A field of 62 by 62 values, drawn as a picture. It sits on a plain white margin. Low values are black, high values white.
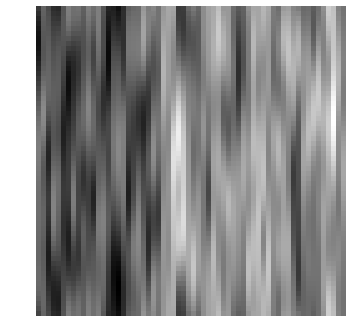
Grain: streaks running down. Average level on the scale: 50%. Seam: vertical, 40% of the way across, the right part higher.
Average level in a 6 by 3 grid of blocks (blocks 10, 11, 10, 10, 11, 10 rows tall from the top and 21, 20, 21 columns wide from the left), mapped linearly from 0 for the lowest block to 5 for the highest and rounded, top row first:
0 3 4 | 0 3 5 | 1 3 5 | 1 4 4 | 0 4 4 | 0 4 4
